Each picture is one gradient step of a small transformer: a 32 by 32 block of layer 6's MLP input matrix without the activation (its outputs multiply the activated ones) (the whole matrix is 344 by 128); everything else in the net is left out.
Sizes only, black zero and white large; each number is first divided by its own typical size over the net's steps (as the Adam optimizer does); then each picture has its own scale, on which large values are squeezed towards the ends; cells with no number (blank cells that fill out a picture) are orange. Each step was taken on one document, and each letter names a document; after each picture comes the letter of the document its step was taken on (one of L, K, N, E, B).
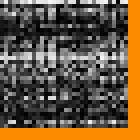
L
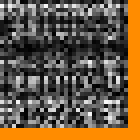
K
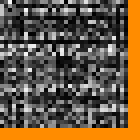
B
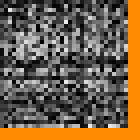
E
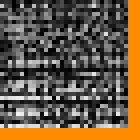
E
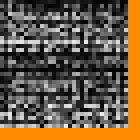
E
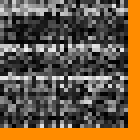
B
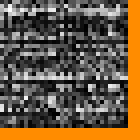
B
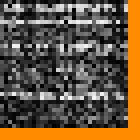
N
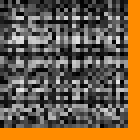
E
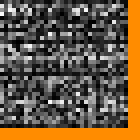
B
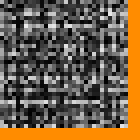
L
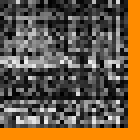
E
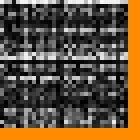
L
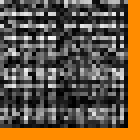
B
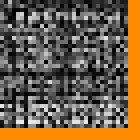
E
